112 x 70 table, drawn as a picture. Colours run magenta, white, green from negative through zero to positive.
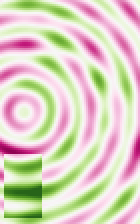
Rings: centred on the middle left. Odd patch: higher, in the bottom left. Ninth with the highest average: bottom left.
